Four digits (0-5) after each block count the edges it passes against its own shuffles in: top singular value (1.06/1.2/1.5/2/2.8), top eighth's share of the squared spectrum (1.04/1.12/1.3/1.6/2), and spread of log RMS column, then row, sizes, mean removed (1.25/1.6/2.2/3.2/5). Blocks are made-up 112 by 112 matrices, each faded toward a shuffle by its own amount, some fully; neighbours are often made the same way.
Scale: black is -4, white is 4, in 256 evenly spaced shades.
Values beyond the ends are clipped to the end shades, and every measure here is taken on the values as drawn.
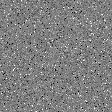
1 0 0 0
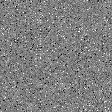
3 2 1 0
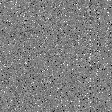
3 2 1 0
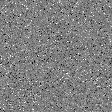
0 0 0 0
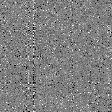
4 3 2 0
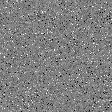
0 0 0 0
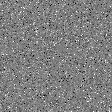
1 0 0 0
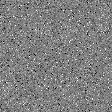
2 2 0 0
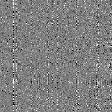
4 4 3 1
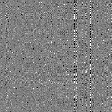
4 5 3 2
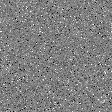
0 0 0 0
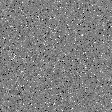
0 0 0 0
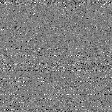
2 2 0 3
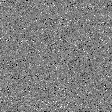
0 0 0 1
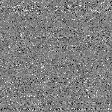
1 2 0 3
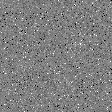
1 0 0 1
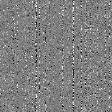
3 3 4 0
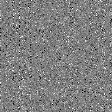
1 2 3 0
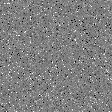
1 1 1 0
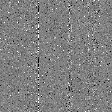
3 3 3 0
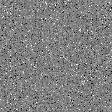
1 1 1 0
